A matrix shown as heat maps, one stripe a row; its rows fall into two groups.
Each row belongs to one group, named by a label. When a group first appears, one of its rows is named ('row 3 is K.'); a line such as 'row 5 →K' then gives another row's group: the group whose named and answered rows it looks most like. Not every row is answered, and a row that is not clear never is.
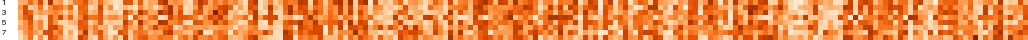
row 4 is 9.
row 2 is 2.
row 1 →2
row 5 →2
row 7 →2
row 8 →2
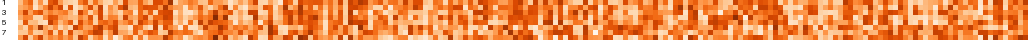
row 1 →2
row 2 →2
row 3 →2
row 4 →2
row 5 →2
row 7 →9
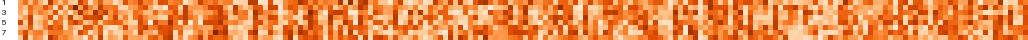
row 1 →2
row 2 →9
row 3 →9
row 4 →9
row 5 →9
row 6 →2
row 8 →2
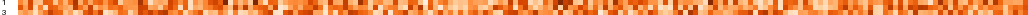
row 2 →9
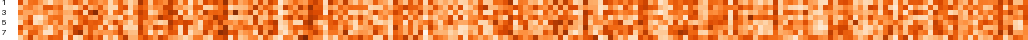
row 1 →9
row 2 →2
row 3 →9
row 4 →2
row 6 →9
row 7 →9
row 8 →2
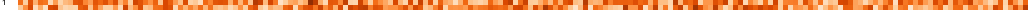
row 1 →9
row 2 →2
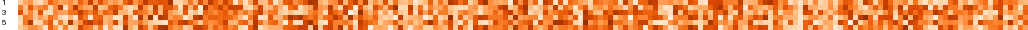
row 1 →2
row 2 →9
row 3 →9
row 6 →2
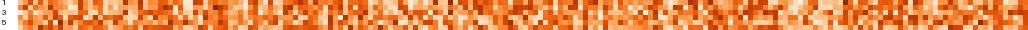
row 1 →2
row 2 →2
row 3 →2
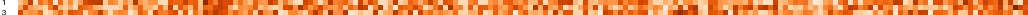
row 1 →9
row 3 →9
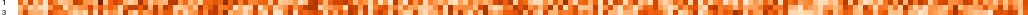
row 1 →9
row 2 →2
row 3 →2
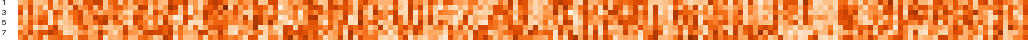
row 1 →9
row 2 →9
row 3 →9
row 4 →9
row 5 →9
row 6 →2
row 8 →2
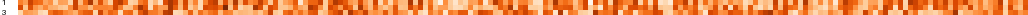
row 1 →9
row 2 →9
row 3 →2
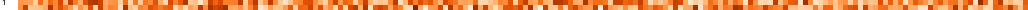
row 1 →9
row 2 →2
